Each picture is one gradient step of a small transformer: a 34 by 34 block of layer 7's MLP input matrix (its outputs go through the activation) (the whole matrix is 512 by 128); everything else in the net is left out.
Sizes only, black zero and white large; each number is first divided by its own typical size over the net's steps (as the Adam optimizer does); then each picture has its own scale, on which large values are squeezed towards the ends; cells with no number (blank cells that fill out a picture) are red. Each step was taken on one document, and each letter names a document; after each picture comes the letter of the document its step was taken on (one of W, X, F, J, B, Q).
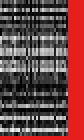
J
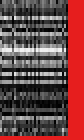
J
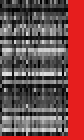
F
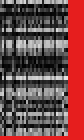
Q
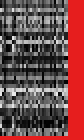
Q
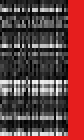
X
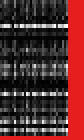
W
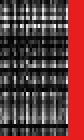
W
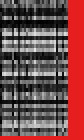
F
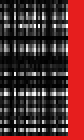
W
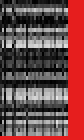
Q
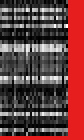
X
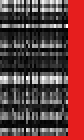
X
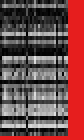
F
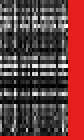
J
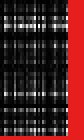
W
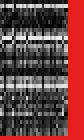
Q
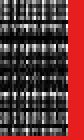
W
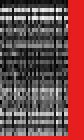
X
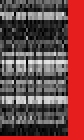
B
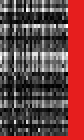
J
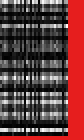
X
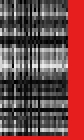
J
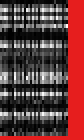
X
